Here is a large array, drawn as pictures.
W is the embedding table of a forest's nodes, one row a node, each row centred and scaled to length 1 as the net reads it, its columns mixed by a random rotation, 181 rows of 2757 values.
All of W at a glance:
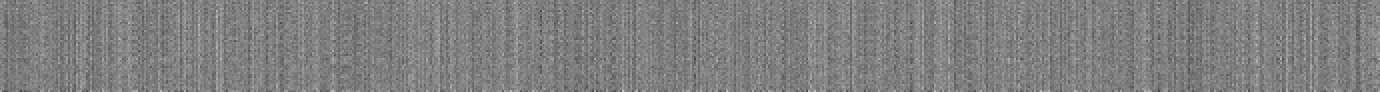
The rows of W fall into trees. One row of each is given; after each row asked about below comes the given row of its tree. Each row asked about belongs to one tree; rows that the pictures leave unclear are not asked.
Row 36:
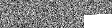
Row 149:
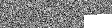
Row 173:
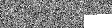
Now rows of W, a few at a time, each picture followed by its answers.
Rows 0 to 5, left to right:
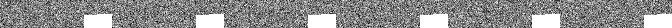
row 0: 173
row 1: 149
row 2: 173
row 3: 36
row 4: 36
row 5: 149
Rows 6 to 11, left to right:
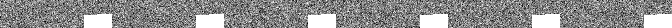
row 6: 149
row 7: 149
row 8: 36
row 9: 173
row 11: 173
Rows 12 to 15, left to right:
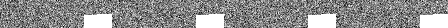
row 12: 36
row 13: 173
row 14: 149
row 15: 173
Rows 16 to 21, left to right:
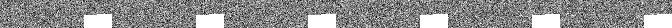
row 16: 173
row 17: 149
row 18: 149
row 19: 149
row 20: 173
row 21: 36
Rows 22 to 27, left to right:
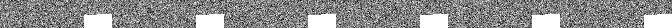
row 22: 36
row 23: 36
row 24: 149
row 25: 173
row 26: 149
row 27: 36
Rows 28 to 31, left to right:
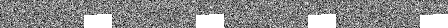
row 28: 173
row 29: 173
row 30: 36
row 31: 173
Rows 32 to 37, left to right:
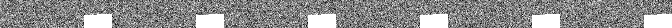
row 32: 36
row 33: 173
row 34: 36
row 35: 36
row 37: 149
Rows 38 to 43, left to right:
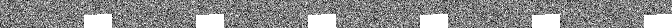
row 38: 36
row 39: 173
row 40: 36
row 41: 36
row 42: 173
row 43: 173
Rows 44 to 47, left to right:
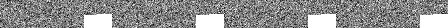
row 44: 173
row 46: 173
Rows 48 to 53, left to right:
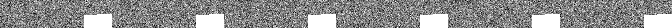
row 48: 173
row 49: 36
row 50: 36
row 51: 36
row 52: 173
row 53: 173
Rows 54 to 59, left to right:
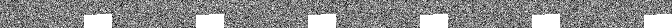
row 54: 36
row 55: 173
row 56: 149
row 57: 173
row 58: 173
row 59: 36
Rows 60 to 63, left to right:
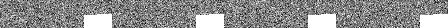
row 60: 36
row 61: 36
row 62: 149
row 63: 36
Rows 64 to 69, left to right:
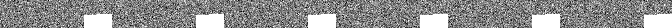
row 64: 36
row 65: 149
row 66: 36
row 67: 173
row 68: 173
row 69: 173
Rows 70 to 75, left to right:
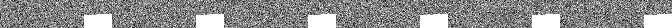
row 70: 36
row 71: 36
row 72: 173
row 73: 149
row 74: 173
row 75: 173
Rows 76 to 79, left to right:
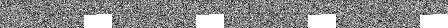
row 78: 173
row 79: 173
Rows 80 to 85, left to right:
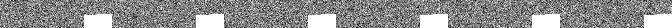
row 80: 36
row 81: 149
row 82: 36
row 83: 36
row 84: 36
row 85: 173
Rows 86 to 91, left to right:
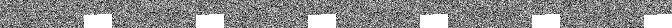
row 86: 36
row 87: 173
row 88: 149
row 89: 173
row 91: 173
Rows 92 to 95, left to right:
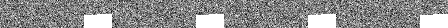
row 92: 36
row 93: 173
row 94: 36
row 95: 173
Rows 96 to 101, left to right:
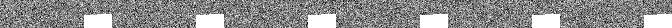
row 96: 149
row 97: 36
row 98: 36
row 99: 173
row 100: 173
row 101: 149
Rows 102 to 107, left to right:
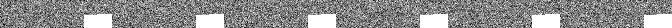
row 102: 173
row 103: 149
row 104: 36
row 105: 173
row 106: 36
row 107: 173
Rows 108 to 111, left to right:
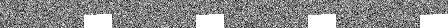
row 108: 36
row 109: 36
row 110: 36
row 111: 149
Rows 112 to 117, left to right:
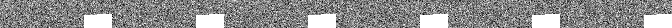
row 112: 149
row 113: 173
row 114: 149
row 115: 173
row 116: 173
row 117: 173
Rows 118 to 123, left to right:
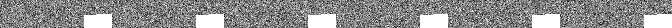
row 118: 173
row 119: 173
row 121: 36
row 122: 173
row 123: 173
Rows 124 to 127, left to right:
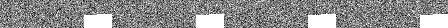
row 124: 173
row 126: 149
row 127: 173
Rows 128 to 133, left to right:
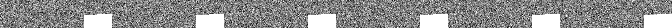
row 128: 173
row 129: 149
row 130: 36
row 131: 36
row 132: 36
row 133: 149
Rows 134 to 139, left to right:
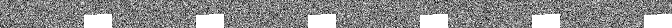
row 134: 36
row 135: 36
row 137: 36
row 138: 36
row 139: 149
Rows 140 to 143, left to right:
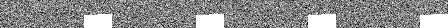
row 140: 173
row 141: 149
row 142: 36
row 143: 36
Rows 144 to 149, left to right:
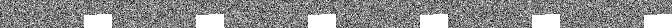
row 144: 173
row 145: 173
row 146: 36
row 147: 36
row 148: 173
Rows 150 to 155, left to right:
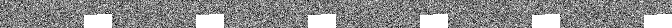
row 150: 173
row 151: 173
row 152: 173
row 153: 149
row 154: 173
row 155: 173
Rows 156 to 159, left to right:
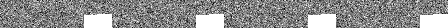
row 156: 173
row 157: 36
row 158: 173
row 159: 173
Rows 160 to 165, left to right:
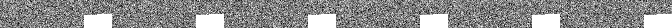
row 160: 149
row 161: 173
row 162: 36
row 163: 149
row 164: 149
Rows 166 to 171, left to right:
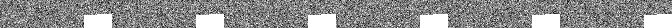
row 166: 36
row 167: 173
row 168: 173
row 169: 36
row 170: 173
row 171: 173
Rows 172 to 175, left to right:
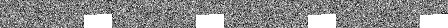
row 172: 36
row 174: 36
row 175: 173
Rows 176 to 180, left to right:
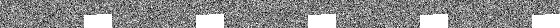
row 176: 173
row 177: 36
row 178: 173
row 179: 36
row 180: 173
